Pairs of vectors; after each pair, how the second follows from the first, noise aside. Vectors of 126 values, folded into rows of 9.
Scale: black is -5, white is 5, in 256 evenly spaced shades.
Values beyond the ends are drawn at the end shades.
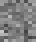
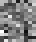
scaled up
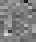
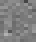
shrunk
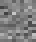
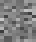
shuffled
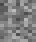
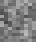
shuffled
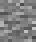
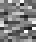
scaled up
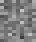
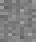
shrunk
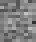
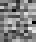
scaled up
